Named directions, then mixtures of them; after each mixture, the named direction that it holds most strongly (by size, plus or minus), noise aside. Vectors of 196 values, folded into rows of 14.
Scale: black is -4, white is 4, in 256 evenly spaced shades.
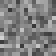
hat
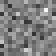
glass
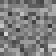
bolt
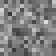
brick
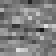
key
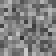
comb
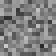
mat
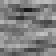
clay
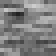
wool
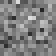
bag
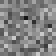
bolt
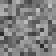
mat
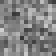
comb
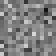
glass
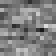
key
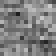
wool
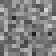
glass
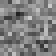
mat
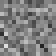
bolt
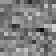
key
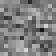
key
